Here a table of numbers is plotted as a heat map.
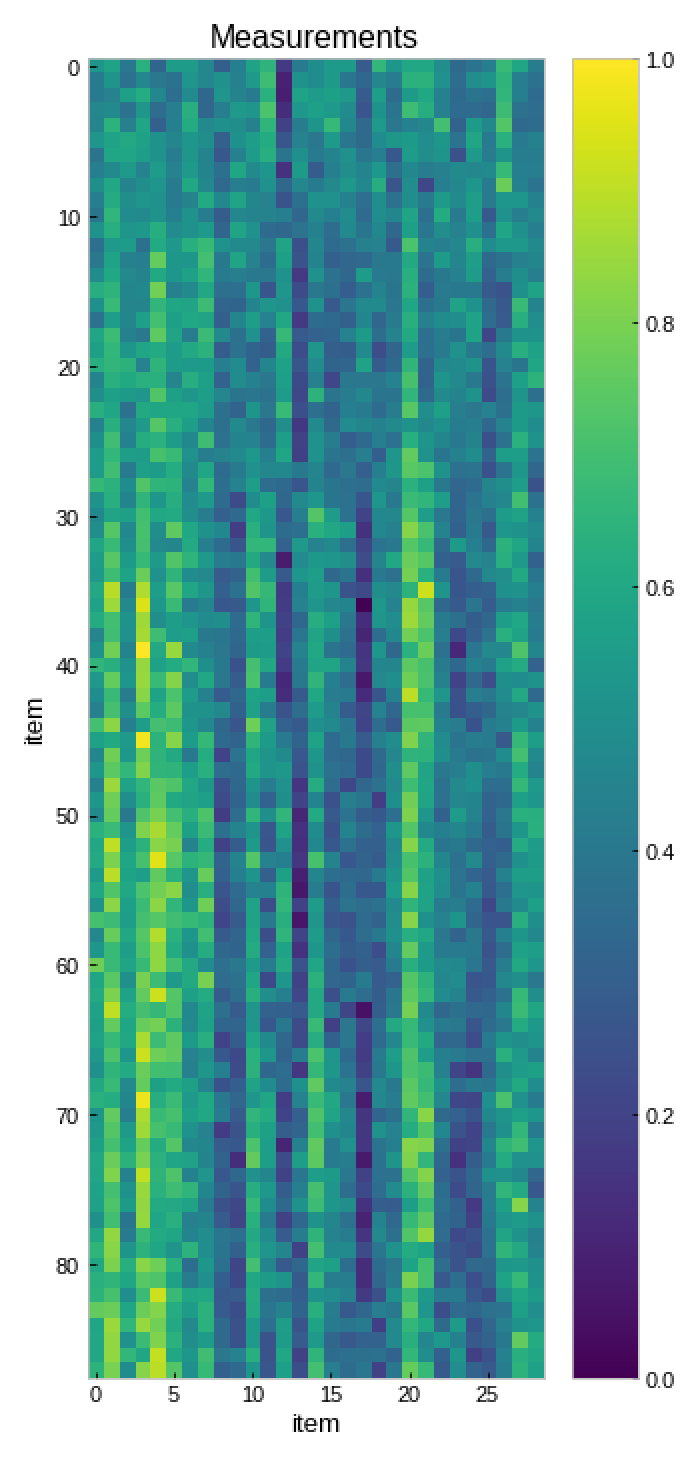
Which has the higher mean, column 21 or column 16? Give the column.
21
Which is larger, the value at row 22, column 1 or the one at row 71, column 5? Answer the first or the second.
the second
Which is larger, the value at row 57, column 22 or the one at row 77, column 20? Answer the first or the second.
the second
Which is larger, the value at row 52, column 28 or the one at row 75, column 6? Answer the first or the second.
the second
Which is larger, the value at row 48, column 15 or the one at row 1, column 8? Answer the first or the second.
the second
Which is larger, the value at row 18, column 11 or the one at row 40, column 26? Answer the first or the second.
the second
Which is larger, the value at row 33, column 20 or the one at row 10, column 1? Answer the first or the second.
the first
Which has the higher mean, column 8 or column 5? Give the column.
5
